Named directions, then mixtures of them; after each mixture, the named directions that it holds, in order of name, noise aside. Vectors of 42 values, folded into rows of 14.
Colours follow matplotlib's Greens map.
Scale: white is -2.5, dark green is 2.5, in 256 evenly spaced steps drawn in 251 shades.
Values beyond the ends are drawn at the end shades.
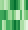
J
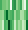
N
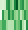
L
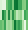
J, L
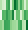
L, N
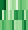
J, L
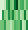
L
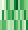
L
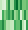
L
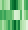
J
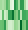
J, L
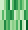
L, N
